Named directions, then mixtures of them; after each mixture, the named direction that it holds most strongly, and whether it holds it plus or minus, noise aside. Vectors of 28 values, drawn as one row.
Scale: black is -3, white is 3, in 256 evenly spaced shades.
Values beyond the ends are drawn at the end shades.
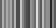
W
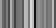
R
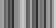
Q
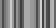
W, minus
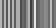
W, minus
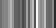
Q, minus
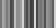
R, minus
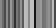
R, plus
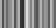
W, minus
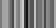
R, minus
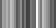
W, plus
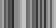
Q, plus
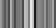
R, plus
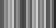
Q, minus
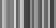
W, plus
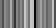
R, plus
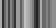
W, minus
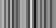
Q, plus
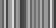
Q, minus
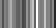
Q, minus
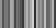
R, plus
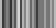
W, minus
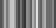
Q, minus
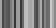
W, minus
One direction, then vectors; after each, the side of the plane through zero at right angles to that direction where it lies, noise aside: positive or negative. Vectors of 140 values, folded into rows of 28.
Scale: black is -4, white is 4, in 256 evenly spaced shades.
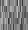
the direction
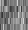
negative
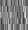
negative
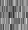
positive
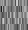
negative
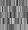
positive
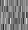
positive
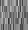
positive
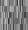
positive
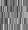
negative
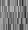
positive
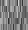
positive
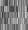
negative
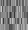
positive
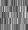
negative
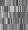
positive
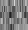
positive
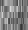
positive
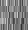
positive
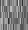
positive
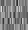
positive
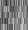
negative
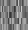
positive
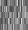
negative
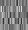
positive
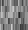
positive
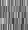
positive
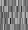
negative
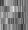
positive
